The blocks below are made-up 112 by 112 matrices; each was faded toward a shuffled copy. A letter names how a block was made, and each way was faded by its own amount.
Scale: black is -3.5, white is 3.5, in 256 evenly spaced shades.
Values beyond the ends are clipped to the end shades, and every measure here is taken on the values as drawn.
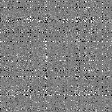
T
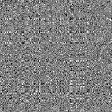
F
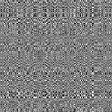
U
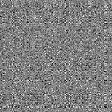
F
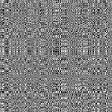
U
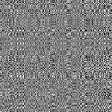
U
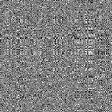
F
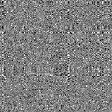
F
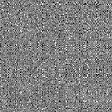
F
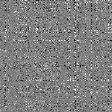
T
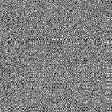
F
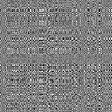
U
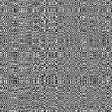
U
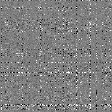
T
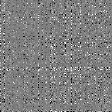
T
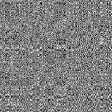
F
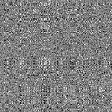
F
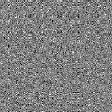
F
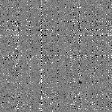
T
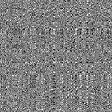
F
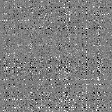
T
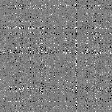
T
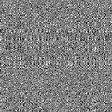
F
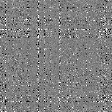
T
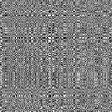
U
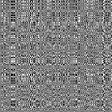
U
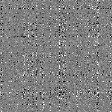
T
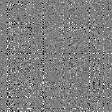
T
